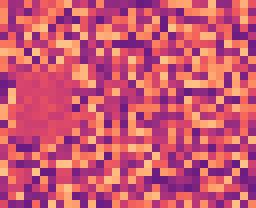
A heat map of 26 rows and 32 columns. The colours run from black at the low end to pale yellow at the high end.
Odd patch: calmer, in the middle left. Slope: none. Average level on the scale: 60%. Histogram: flat. Mirror symmetry: none.
